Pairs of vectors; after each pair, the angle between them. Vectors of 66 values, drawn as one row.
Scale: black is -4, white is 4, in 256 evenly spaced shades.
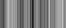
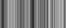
nearly parallel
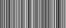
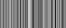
partly opposed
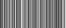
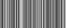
partly aligned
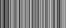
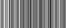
nearly opposite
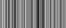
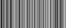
orthogonal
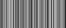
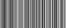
partly opposed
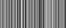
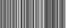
nearly opposite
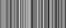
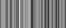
nearly parallel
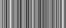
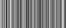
nearly parallel
